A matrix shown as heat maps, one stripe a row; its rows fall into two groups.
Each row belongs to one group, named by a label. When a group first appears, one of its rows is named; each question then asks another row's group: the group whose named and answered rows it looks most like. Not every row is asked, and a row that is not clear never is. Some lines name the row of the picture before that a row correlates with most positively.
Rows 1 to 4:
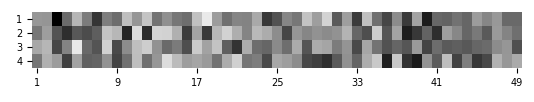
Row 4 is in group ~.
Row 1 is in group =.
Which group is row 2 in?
~
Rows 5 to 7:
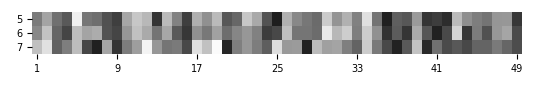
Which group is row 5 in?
=
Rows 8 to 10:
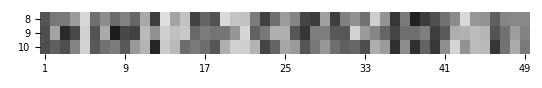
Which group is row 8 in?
~
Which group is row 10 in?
~
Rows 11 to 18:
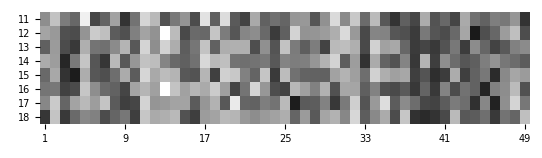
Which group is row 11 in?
=
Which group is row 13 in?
~
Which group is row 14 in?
=
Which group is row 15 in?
~
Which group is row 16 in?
=
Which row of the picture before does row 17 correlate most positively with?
9
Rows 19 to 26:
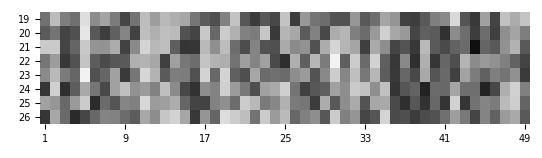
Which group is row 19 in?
~
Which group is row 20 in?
~
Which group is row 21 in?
=
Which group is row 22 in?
=
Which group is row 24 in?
~
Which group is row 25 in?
~
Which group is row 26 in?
~
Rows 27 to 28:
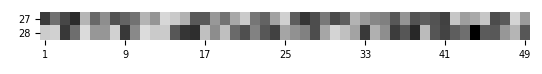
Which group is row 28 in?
=
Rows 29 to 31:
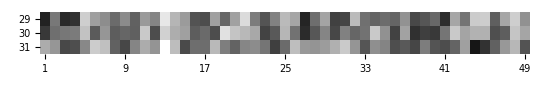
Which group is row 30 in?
~
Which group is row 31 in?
=
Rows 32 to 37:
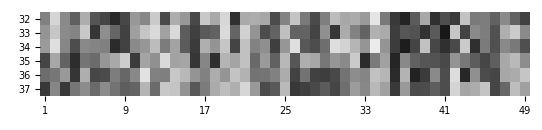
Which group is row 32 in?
=
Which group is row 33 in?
~
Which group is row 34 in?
=
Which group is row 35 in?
~
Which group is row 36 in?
~
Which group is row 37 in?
~
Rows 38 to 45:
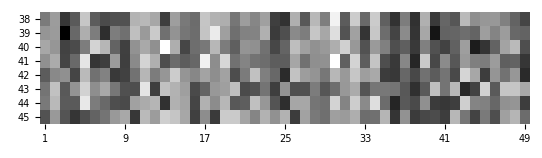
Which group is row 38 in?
=
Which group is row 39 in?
=
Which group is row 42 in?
=
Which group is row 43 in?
~
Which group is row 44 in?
=
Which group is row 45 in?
~
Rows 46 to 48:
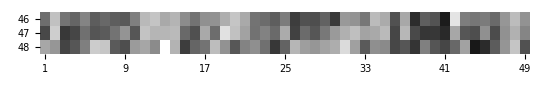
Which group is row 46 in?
~
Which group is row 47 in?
~
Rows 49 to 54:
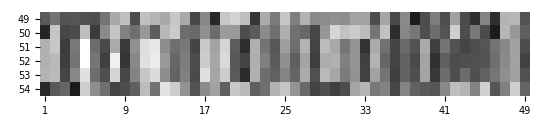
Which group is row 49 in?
~
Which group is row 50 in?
~
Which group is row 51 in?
=
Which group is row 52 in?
=
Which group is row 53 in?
=
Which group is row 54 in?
~
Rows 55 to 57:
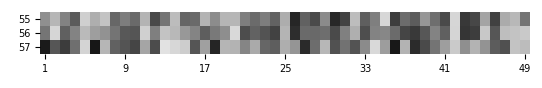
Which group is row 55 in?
~
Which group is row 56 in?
~
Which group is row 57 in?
~
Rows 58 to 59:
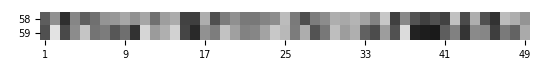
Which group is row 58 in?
~
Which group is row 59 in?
~
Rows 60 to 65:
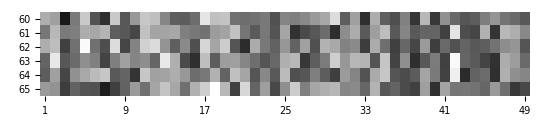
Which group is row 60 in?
=
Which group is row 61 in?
~
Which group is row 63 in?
~
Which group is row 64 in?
~
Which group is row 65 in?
=
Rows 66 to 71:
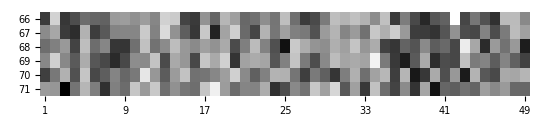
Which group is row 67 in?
~
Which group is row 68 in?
=
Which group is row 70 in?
~
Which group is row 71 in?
=
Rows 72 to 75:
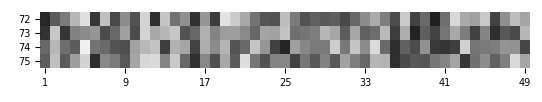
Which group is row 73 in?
~
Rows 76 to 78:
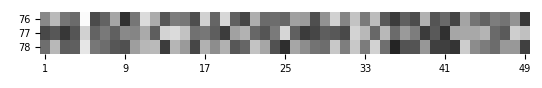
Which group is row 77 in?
~
